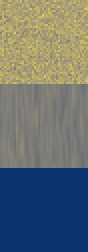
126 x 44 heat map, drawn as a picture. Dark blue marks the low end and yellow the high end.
The table splits into 3 rows of 1 panel. Panel 1,1: high, fine-grained. Panel 2,1: middling, streaked downward, faint in contrast. Panel 3,1: very low, flat.
